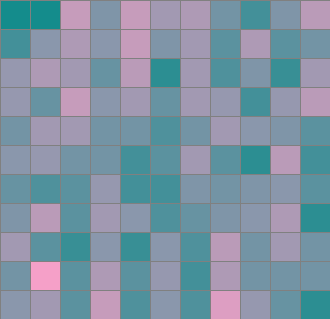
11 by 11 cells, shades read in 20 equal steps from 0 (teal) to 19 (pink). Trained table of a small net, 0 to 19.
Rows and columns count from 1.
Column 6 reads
12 9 2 7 5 6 4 5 10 11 10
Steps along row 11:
up down up down up down up down down down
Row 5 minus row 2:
4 2 -1 -2 -7 -4 -4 6 -3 3 -2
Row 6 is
10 11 8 8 4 6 12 6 2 14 4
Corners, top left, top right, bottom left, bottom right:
0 14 10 2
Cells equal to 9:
9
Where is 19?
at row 10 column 2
